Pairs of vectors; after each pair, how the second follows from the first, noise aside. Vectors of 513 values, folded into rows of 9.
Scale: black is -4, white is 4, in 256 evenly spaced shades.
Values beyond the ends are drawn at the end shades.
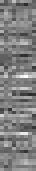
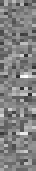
sign-scrambled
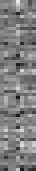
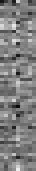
reversed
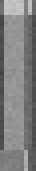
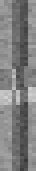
wrapped around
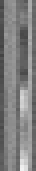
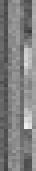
wrapped around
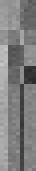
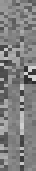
sign-scrambled
